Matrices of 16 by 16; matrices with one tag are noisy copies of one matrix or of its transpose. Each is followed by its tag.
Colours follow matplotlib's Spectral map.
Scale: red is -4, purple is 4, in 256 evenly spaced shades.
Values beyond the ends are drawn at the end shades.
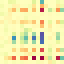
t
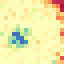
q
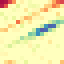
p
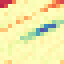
p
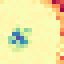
q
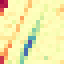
p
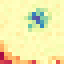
q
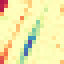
p
